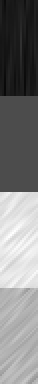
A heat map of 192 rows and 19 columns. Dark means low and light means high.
It is made of 4 by 1 panels. Panel 1,1: very low, streaked downward, faint in contrast. Panel 2,1: low, flat. Panel 3,1: very high, slanting up to the right, faint in contrast. Panel 4,1: high, slanting up to the right, faint in contrast.
